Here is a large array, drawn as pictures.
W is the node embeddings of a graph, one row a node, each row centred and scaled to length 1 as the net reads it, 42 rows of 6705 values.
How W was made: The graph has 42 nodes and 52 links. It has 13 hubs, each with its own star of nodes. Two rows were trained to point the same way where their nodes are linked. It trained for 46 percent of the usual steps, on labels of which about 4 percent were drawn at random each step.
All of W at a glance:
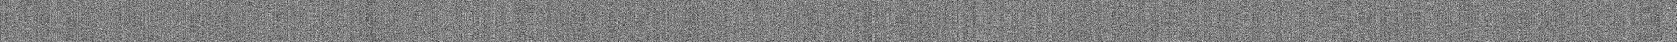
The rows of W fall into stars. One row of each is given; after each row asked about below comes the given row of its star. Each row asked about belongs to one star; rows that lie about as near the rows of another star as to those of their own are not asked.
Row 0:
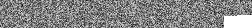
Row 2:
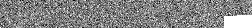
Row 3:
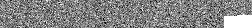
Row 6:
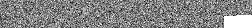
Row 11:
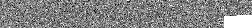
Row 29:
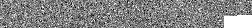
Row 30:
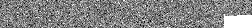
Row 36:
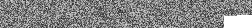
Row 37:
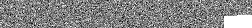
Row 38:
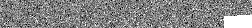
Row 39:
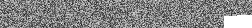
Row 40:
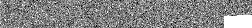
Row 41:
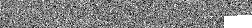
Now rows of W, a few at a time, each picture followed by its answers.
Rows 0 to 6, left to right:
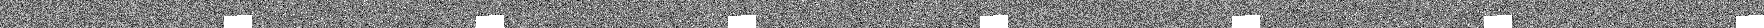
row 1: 11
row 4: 2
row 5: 38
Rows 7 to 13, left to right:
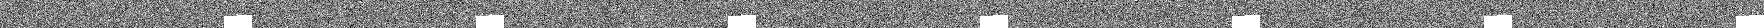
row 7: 40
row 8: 37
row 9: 36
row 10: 2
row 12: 37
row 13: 3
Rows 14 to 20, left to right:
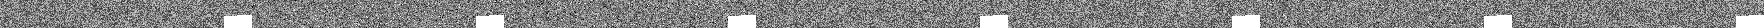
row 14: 38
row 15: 41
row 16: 2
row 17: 6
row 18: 3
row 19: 6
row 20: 30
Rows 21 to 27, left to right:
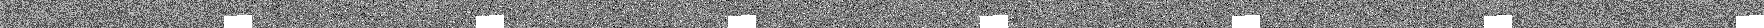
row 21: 40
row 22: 3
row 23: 29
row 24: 37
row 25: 40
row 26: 30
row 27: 41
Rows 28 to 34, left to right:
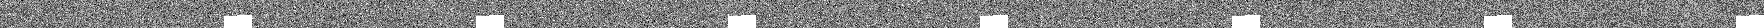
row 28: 39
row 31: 6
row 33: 0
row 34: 29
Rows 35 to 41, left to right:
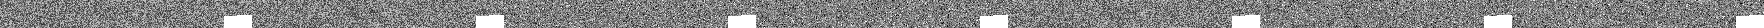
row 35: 11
